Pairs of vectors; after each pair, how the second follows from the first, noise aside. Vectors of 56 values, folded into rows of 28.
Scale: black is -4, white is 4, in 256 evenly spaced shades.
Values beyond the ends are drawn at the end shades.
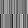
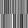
negated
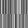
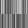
sign-scrambled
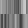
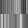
negated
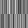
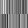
shuffled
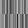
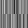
shuffled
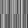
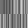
sign-scrambled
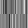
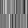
negated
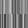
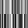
scaled up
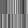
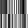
scaled up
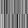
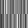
negated
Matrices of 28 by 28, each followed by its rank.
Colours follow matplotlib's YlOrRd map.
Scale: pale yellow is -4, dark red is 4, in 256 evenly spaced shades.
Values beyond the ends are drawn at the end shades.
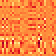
three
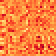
five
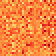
five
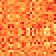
five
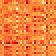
three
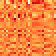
three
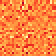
five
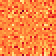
five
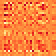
three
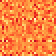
five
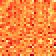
five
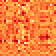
five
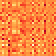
three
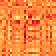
three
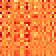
three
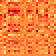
three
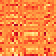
three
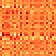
three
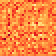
five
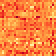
five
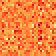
five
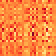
three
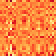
three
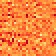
five
